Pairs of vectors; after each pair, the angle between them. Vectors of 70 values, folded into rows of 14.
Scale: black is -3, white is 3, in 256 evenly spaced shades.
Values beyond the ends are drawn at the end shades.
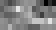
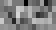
partly aligned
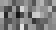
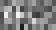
nearly opposite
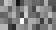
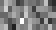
nearly parallel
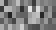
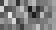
nearly opposite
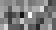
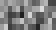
nearly parallel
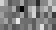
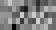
partly aligned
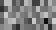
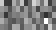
nearly opposite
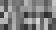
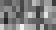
partly opposed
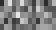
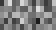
nearly parallel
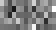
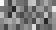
nearly parallel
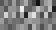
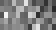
partly aligned
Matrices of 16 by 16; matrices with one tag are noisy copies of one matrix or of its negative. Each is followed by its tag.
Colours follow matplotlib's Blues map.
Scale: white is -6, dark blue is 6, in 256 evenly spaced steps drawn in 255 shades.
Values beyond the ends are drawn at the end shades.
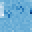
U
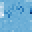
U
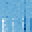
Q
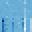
Q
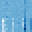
Q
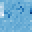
U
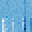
Q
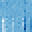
Q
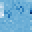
U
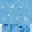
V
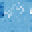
U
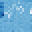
U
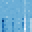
Q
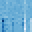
Q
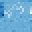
U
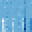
Q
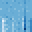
Q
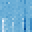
Q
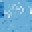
U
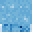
V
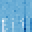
Q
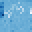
U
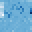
U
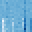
Q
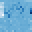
U
